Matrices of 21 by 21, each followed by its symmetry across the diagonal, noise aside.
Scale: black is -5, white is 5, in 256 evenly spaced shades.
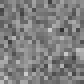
neither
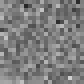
neither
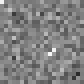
symmetric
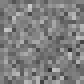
symmetric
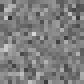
neither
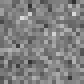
neither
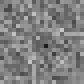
symmetric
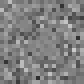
symmetric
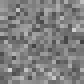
neither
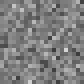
neither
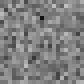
neither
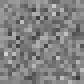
symmetric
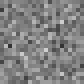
neither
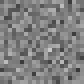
symmetric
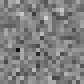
neither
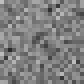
symmetric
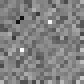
symmetric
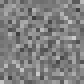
symmetric
